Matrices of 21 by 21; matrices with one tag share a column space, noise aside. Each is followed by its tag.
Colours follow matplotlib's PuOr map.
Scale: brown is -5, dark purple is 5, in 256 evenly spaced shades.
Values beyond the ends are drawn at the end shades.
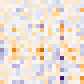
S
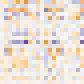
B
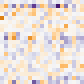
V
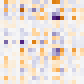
B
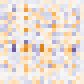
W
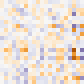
S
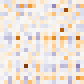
V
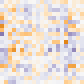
W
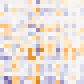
S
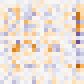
W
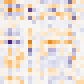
B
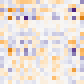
B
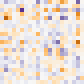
B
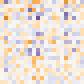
B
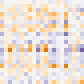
W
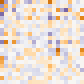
B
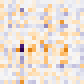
W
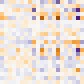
B
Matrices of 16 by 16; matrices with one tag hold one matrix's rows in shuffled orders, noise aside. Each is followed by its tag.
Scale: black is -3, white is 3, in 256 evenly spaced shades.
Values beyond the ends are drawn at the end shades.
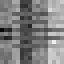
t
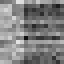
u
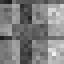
t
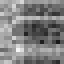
u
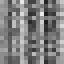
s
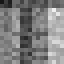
t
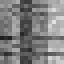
t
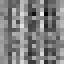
s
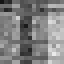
t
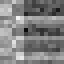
u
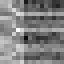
u
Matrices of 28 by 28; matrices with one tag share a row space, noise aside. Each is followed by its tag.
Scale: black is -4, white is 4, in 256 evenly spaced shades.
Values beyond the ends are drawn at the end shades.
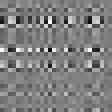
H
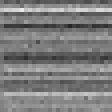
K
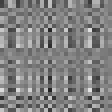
H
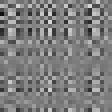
H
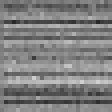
K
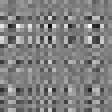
H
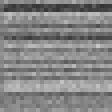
K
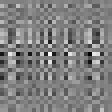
H
